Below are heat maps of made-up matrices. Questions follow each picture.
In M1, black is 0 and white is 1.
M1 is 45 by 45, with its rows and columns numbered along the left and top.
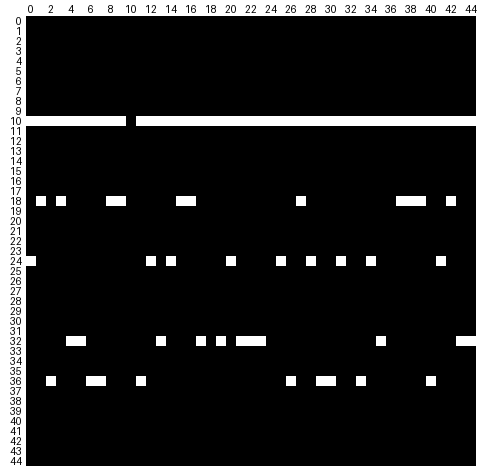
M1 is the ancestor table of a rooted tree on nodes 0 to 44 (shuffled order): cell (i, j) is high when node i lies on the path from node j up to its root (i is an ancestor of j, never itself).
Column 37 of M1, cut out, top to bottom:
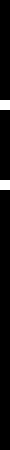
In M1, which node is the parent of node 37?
18
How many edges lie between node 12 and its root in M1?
2
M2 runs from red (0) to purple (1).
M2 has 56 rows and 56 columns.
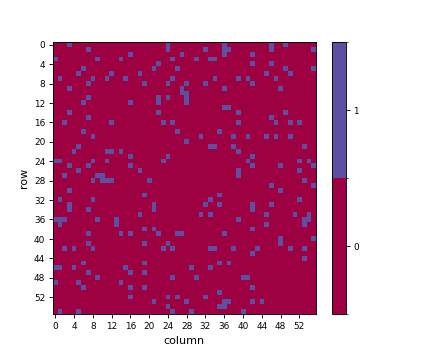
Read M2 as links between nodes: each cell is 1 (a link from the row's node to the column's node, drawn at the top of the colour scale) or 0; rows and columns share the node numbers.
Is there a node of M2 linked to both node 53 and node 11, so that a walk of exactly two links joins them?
yes
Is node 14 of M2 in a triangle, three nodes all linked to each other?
yes
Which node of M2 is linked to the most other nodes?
node 42
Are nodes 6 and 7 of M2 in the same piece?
yes
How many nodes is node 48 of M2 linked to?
5
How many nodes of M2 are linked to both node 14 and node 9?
1
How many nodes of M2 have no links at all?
1
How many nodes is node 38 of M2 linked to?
3
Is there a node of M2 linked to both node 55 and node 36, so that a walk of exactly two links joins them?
yes
